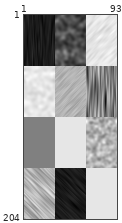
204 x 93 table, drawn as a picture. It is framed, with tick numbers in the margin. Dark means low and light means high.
It is made of 4 by 3 panels. Panel 1,1: very low, streaked downward, faint in contrast. Panel 1,2: low, blotchy. Panel 1,3: very high, slanting up to the right, faint in contrast. Panel 2,1: very high, blotchy, faint in contrast. Panel 2,2: high, slanting up to the right, faint in contrast. Panel 2,3: middling, streaked downward, strong in contrast. Panel 3,1: middling, flat. Panel 3,2: very high, flat. Panel 3,3: high, blotchy. Panel 4,1: high, slanting down to the right. Panel 4,2: very low, slanting down to the right, faint in contrast. Panel 4,3: very high, flat.
